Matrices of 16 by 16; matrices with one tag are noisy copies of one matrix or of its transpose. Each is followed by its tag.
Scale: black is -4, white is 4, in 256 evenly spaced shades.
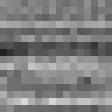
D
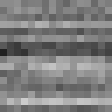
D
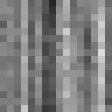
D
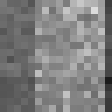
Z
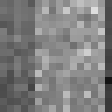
Z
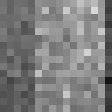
Z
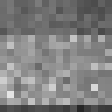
Z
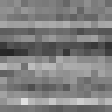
D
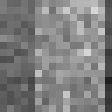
Z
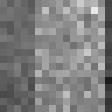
Z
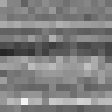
D
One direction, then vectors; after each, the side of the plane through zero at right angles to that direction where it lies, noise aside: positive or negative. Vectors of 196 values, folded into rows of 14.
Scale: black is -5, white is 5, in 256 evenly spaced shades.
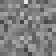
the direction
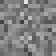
positive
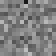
negative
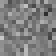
negative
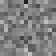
negative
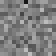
negative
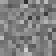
negative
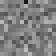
negative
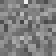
positive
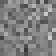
positive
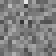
positive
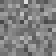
positive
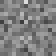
positive
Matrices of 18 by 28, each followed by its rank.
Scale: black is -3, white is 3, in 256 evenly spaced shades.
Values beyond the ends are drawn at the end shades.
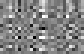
three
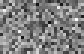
full rank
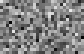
full rank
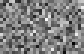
full rank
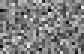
full rank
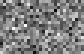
full rank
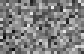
full rank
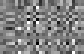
three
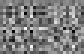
three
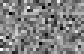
full rank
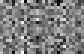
three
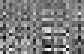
three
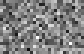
full rank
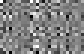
three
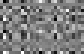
three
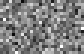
full rank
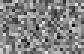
full rank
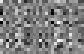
three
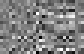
three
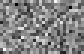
full rank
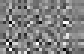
three
